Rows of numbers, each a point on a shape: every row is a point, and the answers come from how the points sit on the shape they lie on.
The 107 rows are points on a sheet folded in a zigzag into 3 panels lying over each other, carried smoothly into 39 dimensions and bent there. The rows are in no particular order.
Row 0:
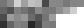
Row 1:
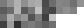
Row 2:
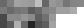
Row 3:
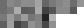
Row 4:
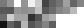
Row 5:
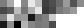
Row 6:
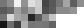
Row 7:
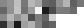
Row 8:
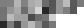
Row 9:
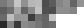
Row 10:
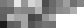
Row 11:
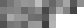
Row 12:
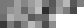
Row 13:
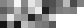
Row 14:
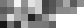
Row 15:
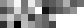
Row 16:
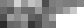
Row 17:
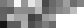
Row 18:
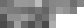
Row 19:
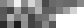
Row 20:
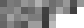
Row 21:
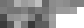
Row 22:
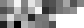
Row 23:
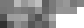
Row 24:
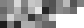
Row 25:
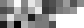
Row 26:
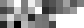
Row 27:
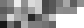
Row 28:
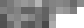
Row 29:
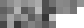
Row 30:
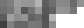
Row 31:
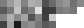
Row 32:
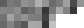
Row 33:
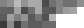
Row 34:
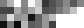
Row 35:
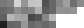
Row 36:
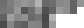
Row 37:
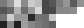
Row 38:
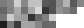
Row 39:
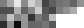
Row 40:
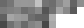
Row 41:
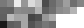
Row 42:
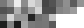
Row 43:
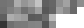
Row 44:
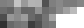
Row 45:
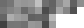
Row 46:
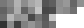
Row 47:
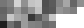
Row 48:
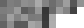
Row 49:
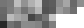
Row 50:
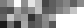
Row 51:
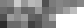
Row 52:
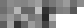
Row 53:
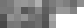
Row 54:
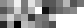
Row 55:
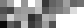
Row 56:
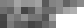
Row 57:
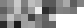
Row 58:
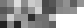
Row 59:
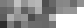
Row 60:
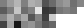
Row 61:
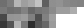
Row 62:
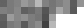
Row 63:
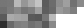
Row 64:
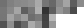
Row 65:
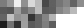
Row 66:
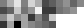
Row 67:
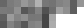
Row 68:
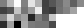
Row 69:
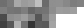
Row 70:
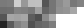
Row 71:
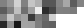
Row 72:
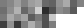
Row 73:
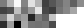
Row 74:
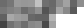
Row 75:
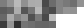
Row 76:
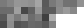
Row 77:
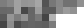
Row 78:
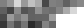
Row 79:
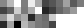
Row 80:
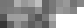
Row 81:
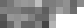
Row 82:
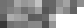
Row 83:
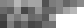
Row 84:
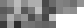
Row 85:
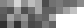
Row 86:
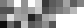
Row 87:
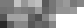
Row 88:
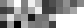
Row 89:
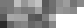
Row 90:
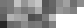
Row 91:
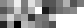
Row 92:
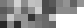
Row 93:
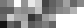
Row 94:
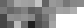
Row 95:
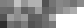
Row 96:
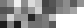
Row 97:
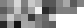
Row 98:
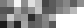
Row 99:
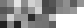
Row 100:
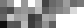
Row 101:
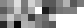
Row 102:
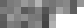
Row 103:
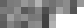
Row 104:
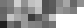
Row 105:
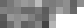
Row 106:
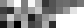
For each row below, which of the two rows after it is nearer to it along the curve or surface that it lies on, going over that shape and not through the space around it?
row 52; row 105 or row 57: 57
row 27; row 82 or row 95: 82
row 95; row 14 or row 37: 37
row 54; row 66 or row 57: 57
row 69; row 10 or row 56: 10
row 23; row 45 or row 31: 45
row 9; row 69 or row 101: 101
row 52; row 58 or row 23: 58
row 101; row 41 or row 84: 84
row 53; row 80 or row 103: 103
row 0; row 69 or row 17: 69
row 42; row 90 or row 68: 68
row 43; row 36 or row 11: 11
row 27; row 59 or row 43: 43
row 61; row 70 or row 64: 70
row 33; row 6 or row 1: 1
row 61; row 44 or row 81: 81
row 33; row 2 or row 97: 97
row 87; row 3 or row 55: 55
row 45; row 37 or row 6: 6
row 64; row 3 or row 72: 72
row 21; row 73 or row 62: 62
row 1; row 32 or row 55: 32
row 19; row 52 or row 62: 52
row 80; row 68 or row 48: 48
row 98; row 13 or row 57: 57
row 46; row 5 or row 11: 5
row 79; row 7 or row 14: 7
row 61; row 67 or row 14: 67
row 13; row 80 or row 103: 80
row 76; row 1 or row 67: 1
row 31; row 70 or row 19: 19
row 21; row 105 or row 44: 105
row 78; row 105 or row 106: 106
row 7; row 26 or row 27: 26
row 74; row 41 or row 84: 41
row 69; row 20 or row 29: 20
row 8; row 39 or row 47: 47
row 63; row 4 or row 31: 4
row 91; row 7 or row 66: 7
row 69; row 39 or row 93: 93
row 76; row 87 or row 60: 60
